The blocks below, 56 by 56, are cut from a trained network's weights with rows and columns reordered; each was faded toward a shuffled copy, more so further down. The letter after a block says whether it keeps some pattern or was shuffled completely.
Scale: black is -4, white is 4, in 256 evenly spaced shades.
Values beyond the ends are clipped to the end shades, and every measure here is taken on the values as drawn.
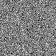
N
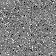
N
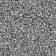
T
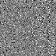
T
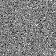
N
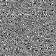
T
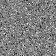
N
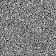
N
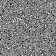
N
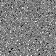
N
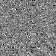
T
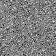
N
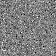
N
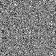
T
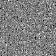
T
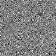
T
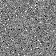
N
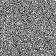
N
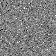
N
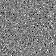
N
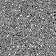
T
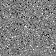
T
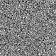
T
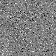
T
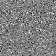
T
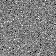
N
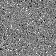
N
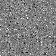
T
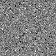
T
